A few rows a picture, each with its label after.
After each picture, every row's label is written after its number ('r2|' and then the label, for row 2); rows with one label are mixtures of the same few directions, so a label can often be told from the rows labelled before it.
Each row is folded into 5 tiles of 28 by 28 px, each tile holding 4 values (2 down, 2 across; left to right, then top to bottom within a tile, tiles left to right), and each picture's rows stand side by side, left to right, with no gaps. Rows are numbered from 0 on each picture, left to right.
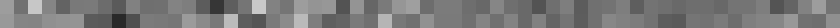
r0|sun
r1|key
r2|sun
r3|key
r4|sun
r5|key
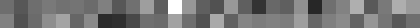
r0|sun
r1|sun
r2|sun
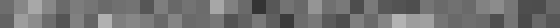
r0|sun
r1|key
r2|sun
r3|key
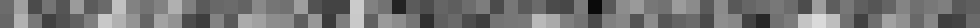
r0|sun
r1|sun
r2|key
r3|sun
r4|sun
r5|sun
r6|sun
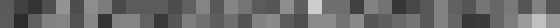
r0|sun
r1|sun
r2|sun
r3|sun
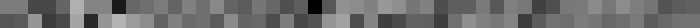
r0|key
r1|key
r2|sun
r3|sun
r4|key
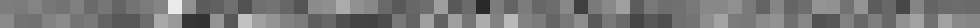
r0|sun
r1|sun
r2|key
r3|key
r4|key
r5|sun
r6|key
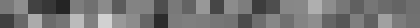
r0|key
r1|sun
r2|sun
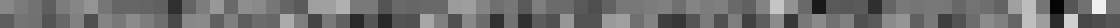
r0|key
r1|sun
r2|key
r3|key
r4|sun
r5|key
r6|sun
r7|key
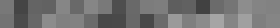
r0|sun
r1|key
